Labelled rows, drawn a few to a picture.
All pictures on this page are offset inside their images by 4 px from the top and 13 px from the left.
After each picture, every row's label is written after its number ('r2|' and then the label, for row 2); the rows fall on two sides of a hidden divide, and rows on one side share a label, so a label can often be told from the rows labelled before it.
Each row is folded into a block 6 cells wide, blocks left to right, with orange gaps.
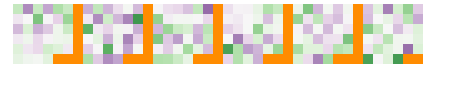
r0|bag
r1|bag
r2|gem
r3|bag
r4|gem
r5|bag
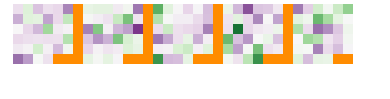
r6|bag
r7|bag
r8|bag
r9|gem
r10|bag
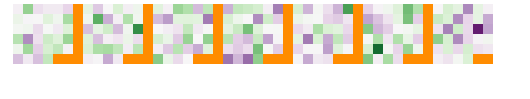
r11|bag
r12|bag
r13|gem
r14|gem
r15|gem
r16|bag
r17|gem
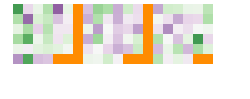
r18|gem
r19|bag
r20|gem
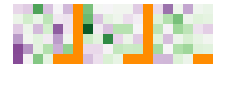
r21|bag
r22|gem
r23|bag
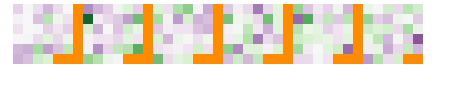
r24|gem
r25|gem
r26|gem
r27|gem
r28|bag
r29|gem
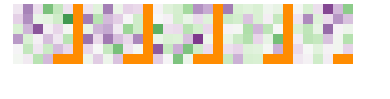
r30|bag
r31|bag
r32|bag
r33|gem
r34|gem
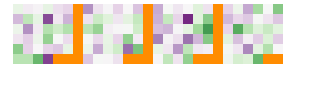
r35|bag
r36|bag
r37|bag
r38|gem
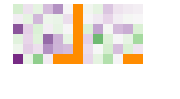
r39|gem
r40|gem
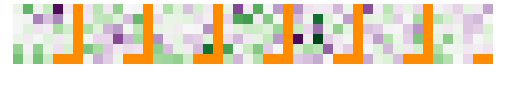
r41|gem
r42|bag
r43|bag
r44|bag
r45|bag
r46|bag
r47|gem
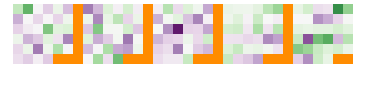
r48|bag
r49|gem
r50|bag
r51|bag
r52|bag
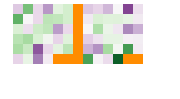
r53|gem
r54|gem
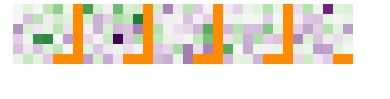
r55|bag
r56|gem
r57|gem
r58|bag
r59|bag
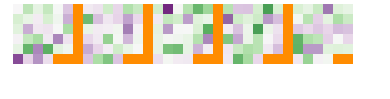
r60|bag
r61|gem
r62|bag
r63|bag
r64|gem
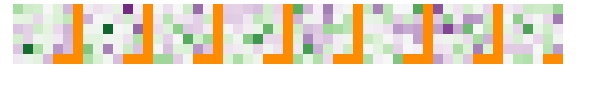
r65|bag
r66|gem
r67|gem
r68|bag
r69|bag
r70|gem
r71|bag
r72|gem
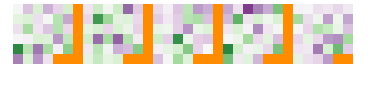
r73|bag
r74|bag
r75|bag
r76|bag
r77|gem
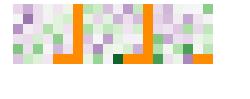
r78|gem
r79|gem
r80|bag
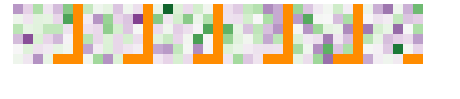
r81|bag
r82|gem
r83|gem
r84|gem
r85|bag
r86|gem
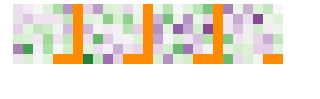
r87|bag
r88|gem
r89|bag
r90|bag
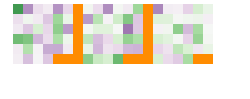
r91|gem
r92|gem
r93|gem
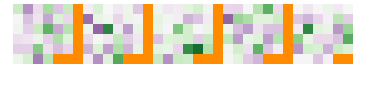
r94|gem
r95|bag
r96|bag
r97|bag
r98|gem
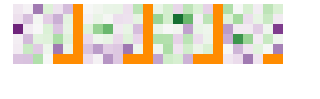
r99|bag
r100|gem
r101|bag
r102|gem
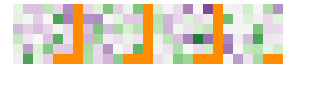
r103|gem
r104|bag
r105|gem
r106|bag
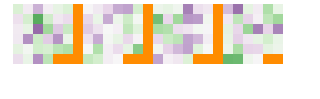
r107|bag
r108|bag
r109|gem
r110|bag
